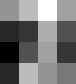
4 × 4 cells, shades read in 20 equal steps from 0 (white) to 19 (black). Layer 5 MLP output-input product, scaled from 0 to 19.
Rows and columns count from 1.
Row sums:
20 50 54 39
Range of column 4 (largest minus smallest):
8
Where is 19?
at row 3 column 1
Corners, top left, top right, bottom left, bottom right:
8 7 16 10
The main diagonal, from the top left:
8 15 7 10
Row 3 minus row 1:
11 8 7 8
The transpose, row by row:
8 16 19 16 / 5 15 13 5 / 0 6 7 8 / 7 13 15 10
